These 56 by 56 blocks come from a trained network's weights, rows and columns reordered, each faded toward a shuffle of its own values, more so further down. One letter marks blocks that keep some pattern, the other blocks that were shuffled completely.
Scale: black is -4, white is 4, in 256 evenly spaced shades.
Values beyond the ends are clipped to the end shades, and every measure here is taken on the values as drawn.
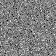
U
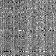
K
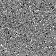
U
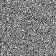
U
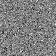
U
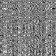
K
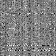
K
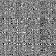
K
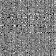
K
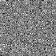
K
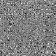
K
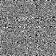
K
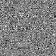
K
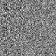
K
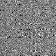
K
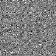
K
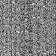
K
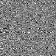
K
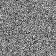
U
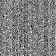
K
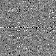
K
